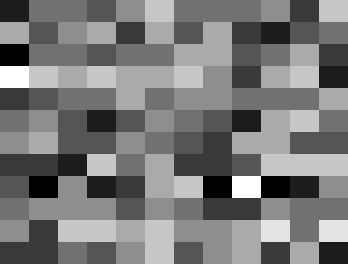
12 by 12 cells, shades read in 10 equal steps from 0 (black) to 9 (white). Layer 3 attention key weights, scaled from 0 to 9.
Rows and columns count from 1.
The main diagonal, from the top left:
1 3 4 7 6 5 3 2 9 5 4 1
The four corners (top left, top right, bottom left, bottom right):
1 7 2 1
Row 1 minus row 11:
-4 2 -3 -4 -1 0 -1 -1 -2 -3 -2 -1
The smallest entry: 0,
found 4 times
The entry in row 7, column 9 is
6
